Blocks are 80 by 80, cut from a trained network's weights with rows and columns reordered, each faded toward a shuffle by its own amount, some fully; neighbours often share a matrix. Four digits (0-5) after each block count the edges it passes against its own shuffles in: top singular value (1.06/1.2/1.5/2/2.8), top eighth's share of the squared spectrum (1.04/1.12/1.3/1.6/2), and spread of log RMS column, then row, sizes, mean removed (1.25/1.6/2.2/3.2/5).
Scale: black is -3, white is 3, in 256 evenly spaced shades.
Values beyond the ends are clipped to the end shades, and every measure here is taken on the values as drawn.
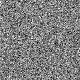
0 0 0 0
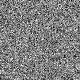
0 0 0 0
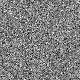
0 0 0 0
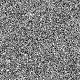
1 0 0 0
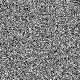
1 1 0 0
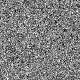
0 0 0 0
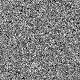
0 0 0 0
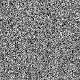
2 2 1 1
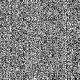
3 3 2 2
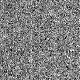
2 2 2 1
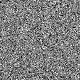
2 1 0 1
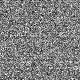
1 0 0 0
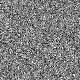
1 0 0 0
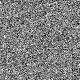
1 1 0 0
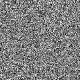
1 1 0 0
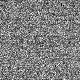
1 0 0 0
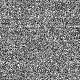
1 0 0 0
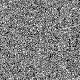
3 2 0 1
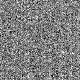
2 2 0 1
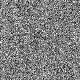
1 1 0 0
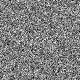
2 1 0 0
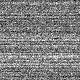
4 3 0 2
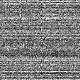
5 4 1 3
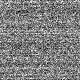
3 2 0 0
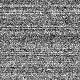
4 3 0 2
